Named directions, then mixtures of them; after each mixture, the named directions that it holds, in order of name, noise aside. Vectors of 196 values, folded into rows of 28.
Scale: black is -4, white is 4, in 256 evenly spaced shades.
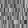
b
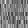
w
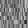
b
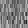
b, w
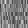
w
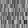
b, w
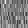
w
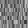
b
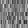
b, w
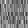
w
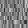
b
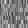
w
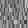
b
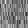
w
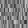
b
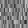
b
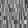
b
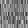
w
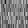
w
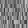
b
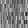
b, w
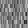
b, w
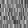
b, w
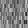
b, w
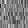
b, w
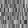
b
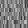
b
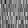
w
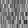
b, w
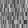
b, w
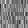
w
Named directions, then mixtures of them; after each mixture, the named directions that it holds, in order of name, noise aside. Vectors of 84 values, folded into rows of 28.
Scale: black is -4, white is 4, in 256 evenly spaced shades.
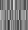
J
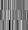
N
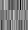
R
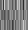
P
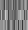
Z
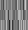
N, P, Z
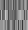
Z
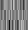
J, N, P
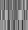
Z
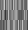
Z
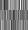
R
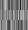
J, R, Z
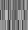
N, Z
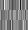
P, R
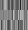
J, R, Z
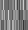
P, Z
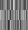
J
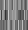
Z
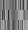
P, Z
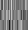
N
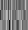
N, Z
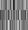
J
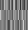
J, P, R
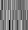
N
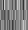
P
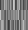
J, P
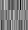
R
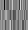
P, R, Z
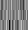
N, P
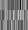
R, Z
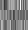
R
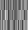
Z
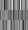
J, P, R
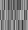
P, R, Z
